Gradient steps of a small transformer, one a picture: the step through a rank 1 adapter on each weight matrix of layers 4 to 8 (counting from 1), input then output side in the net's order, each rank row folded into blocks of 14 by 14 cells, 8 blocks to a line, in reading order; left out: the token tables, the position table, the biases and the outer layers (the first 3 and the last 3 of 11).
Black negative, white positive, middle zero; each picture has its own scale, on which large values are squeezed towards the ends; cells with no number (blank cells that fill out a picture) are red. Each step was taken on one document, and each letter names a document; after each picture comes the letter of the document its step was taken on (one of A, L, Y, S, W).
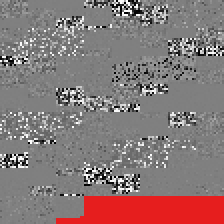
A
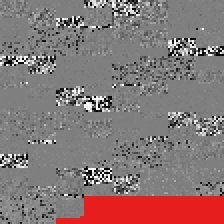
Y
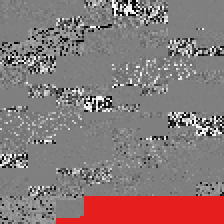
Y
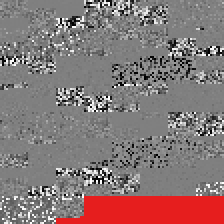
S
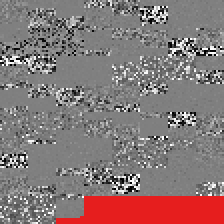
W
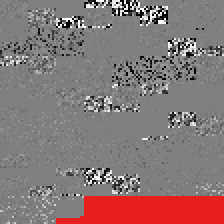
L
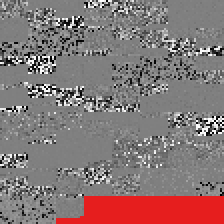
Y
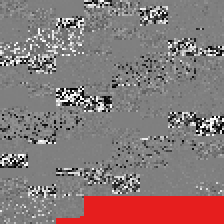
L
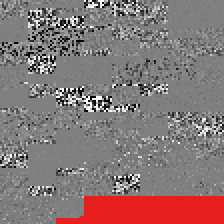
Y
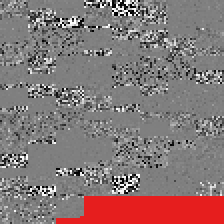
W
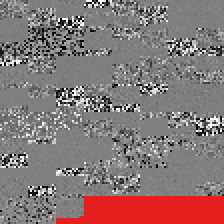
W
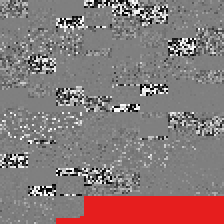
A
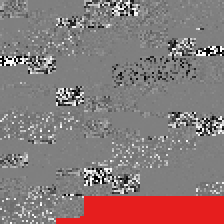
S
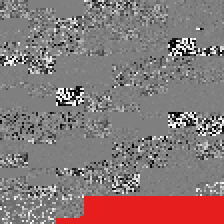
S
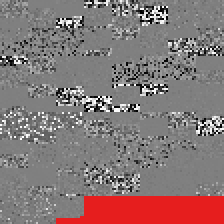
A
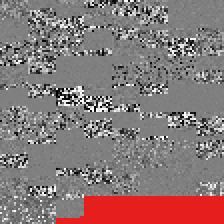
W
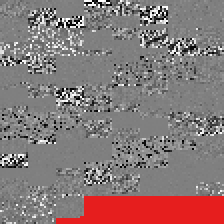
L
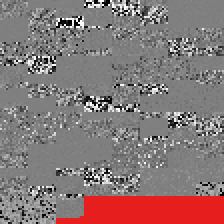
Y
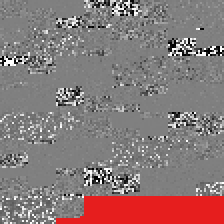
S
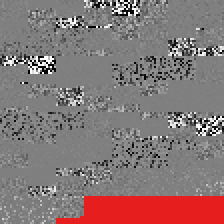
S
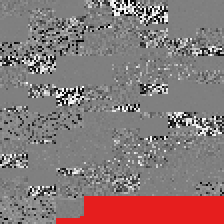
Y
